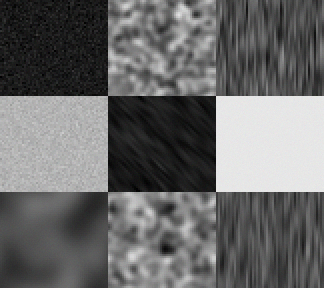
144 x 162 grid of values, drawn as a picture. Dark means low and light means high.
The table splits into 3 rows of 3 panels. Panel 1,1: very low, fine-grained, faint in contrast. Panel 1,2: middling, blotchy, strong in contrast. Panel 1,3: low, streaked downward. Panel 2,1: high, fine-grained, faint in contrast. Panel 2,2: very low, slanting down to the right, faint in contrast. Panel 2,3: very high, flat. Panel 3,1: low, smooth. Panel 3,2: middling, blotchy, strong in contrast. Panel 3,3: low, streaked downward.
